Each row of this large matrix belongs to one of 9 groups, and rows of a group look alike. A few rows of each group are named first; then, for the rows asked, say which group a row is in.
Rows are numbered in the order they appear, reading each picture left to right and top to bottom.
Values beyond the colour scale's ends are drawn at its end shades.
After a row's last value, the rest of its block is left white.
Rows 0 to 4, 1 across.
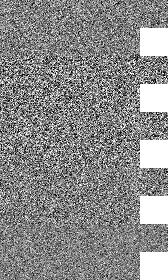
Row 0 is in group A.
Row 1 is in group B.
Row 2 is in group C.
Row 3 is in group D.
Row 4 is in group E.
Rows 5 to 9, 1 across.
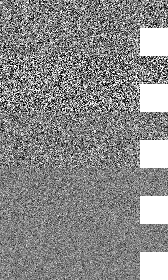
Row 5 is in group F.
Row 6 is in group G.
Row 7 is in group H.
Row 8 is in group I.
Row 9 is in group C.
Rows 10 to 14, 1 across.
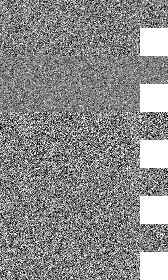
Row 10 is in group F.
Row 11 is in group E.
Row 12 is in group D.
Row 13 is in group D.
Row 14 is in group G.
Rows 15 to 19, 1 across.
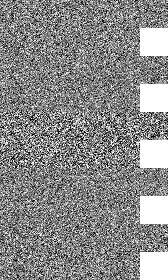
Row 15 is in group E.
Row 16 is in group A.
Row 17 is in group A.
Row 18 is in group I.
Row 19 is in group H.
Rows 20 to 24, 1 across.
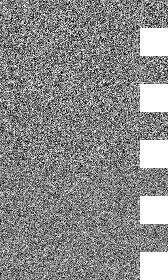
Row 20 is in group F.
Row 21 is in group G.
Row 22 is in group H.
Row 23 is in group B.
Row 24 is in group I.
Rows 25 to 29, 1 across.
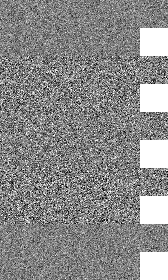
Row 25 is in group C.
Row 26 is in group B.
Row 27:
C
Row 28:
E
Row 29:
F
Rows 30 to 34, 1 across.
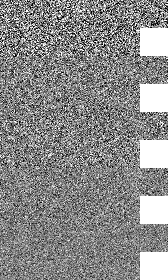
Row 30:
A
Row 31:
E
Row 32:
G
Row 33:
D
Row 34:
I
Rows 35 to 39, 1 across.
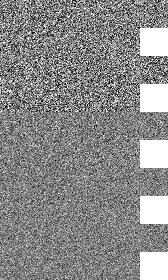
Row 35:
I
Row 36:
C
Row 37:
G
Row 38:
I
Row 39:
C
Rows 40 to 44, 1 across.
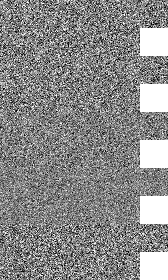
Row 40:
F
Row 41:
A
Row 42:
F
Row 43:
I
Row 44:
H
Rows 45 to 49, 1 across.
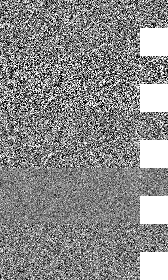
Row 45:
B
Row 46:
G
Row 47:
G
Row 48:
D
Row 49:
B
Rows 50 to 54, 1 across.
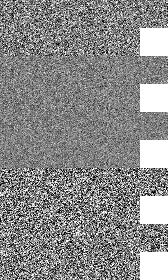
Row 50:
E
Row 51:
E
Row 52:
E
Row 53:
B
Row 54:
A
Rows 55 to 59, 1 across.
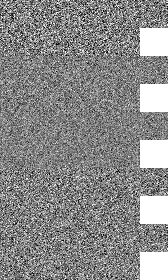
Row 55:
E
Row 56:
B
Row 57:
F
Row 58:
A
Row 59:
E
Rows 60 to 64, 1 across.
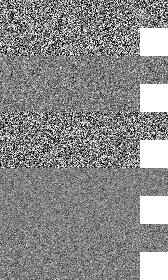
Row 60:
G
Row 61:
F
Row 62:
B
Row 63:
E
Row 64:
C
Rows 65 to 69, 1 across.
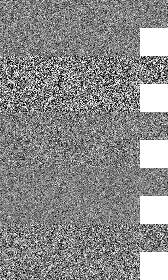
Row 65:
E
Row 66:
G
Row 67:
H
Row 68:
G
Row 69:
G
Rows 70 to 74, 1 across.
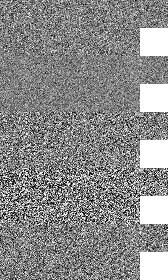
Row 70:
E
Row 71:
D
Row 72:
I
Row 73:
I
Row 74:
D
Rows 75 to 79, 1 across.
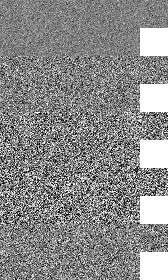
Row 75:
F
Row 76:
H
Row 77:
D
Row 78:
B
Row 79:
A
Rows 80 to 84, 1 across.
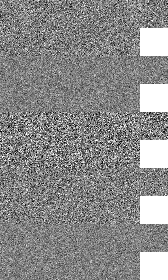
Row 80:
D
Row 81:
H
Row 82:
C
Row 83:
I
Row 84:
C
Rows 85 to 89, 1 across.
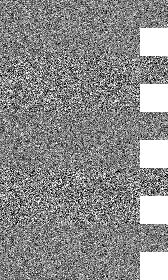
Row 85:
E
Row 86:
C
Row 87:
H
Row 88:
A
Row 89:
E
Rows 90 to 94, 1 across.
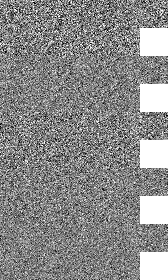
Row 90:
G
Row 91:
A
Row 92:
D
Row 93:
E
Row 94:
D
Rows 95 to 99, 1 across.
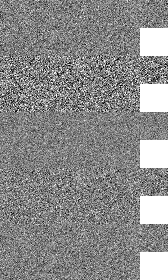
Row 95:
D
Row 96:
A
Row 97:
I
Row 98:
A
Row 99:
D
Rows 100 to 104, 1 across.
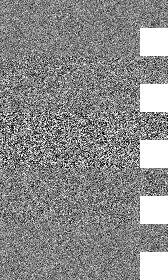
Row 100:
A
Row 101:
I
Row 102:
E
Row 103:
F
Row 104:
A
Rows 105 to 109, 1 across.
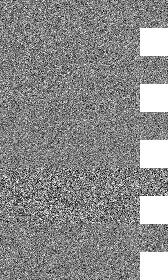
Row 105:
E
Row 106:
I
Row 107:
I
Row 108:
H
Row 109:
D
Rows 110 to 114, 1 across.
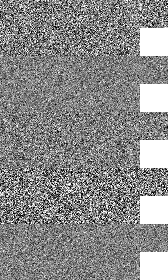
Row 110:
D
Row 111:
G
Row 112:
H
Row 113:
B
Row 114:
I
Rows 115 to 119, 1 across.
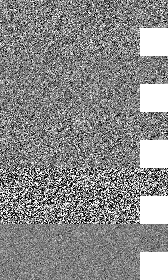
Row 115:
G
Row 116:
B
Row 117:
A
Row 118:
I
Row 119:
A
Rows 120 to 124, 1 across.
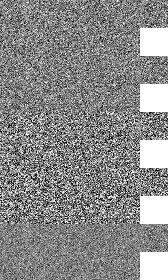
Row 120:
F
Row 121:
C
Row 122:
C
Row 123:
C
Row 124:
F
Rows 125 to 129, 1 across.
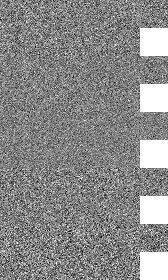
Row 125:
C
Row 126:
F
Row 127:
I
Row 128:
E
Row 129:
A
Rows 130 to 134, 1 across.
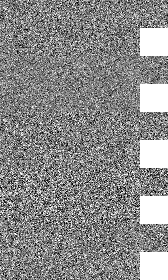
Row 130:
H
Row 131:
A
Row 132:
H
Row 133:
C
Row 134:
G
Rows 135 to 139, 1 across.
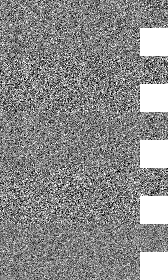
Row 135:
C
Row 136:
F
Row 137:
F
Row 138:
A
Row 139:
I
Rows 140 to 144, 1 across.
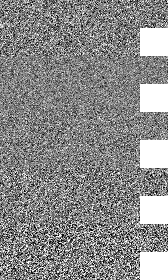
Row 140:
B
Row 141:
E
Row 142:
I
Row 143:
F
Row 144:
I
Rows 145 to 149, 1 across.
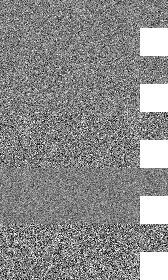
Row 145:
A
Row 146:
I
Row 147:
D
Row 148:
F
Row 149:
G
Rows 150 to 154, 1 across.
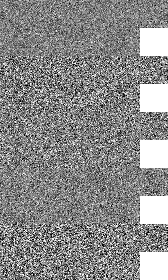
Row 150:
H
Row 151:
H
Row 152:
C
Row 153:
F
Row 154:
E
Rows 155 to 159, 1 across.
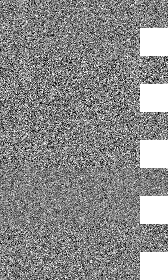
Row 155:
I
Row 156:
D
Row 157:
I
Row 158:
E
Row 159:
C
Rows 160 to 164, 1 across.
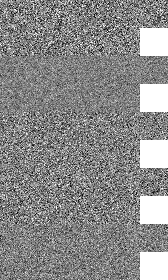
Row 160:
G
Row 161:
C
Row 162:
I
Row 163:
A
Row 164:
D
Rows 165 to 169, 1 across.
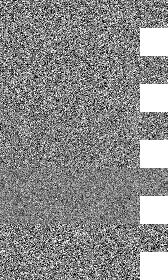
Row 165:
E
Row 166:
E
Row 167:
D
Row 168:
H
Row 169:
A
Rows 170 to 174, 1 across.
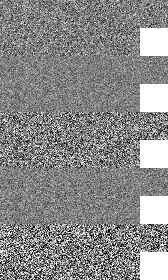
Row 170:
F
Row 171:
C
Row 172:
H
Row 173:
C
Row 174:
A
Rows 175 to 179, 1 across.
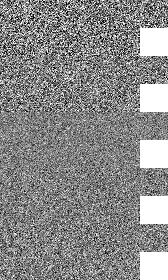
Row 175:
F
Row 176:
B
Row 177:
I
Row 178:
F
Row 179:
G
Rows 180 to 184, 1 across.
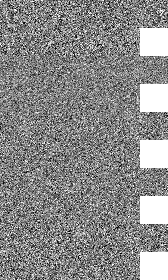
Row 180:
G
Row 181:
I
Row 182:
D
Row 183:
B
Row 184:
A
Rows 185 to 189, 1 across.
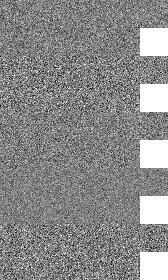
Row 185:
H
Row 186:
I
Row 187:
D
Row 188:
E
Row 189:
F
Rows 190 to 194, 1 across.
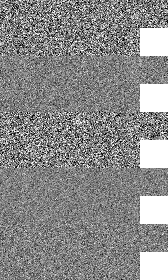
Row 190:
H
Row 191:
D
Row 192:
A
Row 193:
F
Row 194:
E
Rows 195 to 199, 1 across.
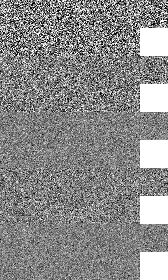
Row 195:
A
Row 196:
F
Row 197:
I
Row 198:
H
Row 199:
F
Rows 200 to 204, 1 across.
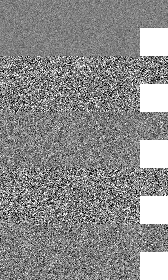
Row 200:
H
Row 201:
A
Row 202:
G
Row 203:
I
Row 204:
D
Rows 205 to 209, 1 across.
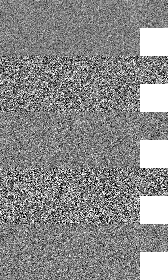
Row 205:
D
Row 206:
B
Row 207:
A
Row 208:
G
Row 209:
I
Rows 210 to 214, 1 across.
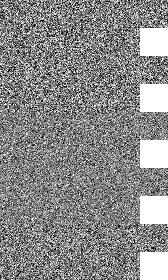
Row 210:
H
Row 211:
C
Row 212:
I
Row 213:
A
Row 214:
B
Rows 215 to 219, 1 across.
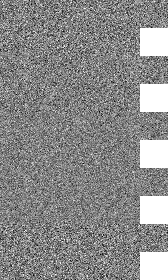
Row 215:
I
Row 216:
D
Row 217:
A
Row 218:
C
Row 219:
E
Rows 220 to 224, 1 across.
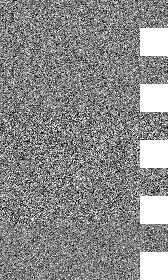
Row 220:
E
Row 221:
E
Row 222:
H
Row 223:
A
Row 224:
F
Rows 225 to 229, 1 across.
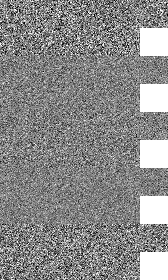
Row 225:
G
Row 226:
I
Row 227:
I
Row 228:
A
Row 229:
B
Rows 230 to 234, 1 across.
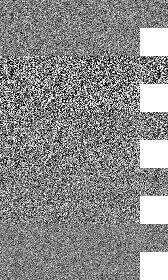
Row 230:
E
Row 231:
G
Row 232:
G
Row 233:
I
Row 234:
C
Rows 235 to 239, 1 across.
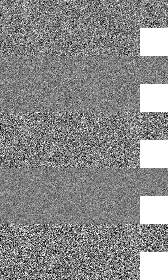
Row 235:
F
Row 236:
B
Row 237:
D
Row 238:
B
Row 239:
D
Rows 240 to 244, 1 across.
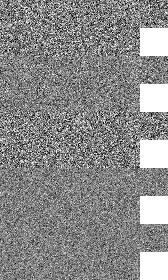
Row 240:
C
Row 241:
D
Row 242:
A
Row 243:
B
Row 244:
F
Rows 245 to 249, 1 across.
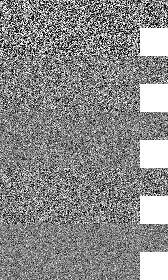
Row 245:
F
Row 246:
E
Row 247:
H
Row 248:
F
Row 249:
C
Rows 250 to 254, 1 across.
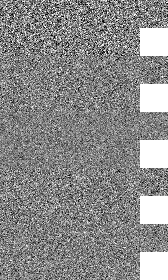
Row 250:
E
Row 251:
A
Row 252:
H
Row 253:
A
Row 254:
I
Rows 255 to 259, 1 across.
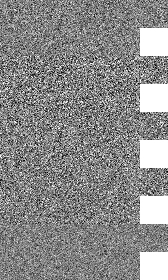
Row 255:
G
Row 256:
I
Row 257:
G
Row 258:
D
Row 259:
E
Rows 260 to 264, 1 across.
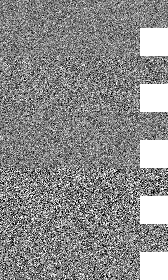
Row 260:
I
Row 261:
F
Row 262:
B
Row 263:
A
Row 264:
E
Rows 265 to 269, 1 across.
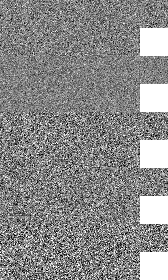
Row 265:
F
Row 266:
I
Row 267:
F
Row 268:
H
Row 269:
C
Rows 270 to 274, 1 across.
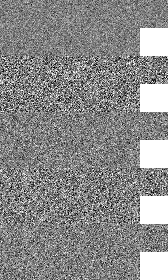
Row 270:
B
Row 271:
B
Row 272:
H
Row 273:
F
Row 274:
F
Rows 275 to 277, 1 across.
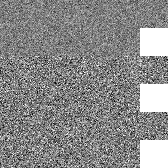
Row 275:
B
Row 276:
D
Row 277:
B
